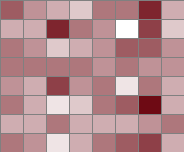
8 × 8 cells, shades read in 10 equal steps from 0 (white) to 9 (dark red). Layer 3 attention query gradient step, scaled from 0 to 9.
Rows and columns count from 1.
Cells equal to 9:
1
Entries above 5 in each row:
2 2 2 0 1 2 0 2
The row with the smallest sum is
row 7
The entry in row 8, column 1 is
5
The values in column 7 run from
4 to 9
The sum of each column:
36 29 32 27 35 32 50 27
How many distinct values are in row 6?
6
